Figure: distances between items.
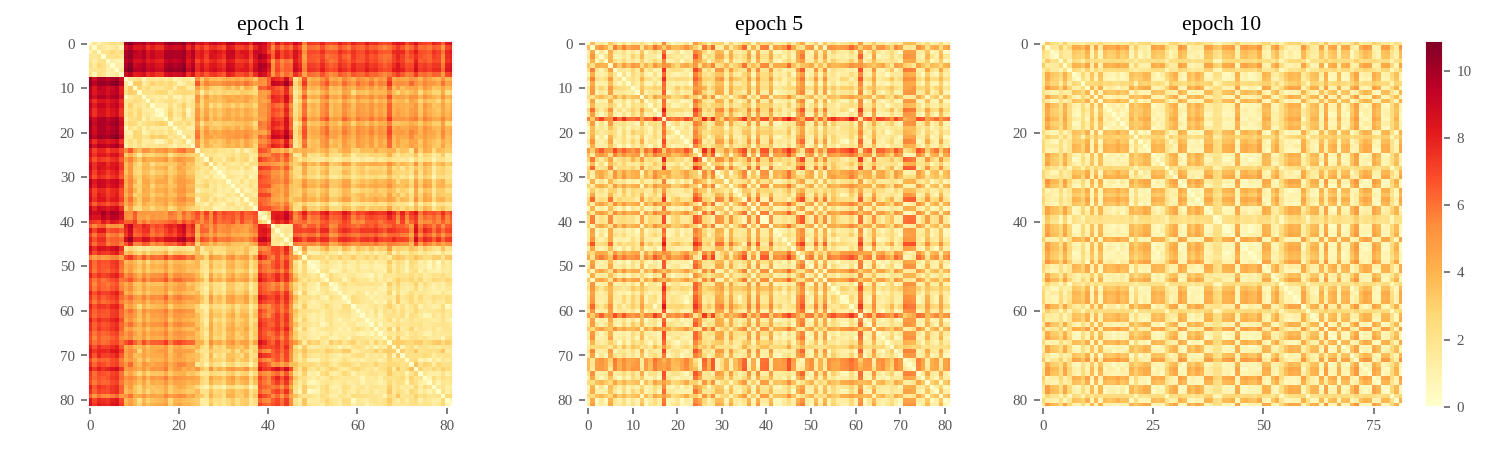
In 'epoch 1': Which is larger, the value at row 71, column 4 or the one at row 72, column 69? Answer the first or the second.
the first
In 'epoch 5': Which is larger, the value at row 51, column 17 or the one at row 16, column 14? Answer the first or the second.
the first
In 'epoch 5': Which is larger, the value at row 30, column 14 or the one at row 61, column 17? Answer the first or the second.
the first
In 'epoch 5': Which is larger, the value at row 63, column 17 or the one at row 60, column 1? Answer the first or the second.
the first
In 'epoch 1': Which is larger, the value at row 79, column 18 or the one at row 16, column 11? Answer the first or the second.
the first
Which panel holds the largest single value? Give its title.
epoch 1
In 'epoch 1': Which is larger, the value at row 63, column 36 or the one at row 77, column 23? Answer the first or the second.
the second
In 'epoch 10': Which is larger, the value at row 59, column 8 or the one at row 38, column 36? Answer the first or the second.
the second
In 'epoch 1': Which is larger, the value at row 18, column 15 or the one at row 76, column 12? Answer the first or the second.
the second
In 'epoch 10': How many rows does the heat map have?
82
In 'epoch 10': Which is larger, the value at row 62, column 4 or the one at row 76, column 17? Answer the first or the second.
the second
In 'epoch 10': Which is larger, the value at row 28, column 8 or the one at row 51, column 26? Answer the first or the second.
the second
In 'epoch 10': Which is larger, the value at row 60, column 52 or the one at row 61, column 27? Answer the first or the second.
the second
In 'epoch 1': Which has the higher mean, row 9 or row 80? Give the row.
9
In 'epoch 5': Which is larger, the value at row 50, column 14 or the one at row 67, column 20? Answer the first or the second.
the first
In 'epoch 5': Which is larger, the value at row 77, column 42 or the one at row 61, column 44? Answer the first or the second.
the second
